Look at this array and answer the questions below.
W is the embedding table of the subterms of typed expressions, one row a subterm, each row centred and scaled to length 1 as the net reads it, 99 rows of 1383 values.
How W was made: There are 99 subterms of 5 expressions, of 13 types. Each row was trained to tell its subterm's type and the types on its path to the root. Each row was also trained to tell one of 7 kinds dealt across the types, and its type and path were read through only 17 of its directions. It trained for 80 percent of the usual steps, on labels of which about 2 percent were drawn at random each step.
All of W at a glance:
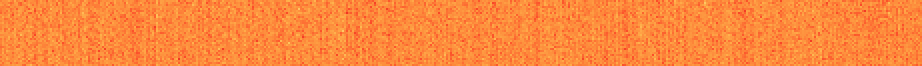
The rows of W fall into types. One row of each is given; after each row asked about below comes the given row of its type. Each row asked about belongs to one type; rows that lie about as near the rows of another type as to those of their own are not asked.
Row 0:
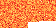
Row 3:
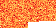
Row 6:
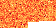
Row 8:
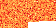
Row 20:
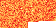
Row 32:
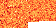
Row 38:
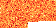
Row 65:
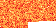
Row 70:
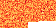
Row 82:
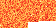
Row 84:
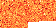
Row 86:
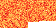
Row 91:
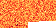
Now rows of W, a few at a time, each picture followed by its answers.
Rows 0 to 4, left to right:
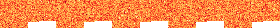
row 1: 38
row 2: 86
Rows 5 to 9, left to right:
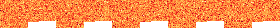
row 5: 20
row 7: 3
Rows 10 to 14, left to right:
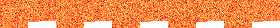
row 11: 84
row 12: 65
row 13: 20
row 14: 86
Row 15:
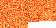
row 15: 38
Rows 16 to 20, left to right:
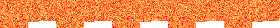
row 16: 20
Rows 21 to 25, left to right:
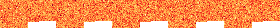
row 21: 6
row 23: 20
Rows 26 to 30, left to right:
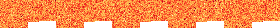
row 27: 84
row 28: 65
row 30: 32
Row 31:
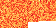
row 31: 8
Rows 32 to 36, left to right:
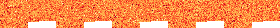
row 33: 84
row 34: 86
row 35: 82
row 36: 82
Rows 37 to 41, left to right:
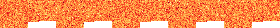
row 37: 0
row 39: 86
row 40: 0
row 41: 82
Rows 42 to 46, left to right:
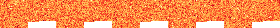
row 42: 38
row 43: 20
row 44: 70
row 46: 8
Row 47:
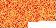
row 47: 3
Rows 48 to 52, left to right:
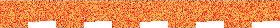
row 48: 82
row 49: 0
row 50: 0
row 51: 82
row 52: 82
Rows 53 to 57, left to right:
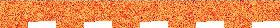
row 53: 20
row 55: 6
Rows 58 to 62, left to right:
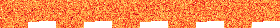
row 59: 3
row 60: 32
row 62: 3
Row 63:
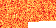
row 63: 8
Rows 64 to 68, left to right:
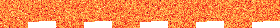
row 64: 65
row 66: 3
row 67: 32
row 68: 86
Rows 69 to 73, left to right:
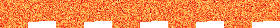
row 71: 20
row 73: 38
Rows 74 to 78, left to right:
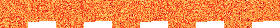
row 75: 3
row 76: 65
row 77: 82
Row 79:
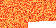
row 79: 86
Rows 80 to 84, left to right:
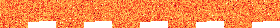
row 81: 84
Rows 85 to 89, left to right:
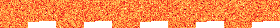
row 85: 38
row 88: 0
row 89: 0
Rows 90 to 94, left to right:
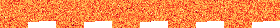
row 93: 0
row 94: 86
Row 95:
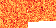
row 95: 32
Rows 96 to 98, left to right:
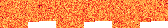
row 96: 65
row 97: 38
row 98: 6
